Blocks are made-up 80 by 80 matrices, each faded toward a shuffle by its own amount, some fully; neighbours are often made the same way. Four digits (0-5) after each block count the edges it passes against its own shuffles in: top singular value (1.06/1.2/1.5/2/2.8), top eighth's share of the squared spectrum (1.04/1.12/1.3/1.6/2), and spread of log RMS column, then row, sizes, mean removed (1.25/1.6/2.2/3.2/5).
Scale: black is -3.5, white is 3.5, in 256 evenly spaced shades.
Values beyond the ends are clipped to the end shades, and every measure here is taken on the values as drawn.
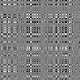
5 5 4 4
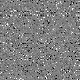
4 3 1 2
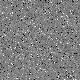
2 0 0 0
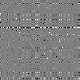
5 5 2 3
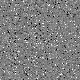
3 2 1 0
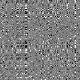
5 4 3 2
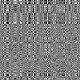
5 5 4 4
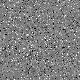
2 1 0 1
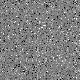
3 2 1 0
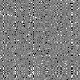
5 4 3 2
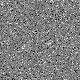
0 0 0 0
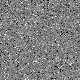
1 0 0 0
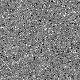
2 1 0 0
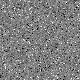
0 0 0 0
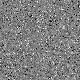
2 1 0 0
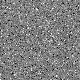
1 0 0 0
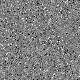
0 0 0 0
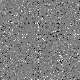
2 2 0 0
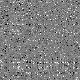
4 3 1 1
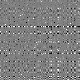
5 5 3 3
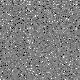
3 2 0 1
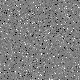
1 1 0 0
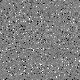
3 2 1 1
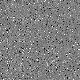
3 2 1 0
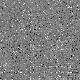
3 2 0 1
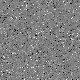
1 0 0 0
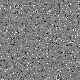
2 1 0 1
